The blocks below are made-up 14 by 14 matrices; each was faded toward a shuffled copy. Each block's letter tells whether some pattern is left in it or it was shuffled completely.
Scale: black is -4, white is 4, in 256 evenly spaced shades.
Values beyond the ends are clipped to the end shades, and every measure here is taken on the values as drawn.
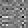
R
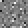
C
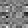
R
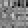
R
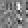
R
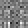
R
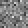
C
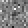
C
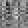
R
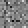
C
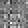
R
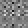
R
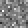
C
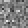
C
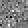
C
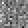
C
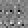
R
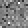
C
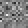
R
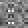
R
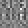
R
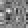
R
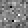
C
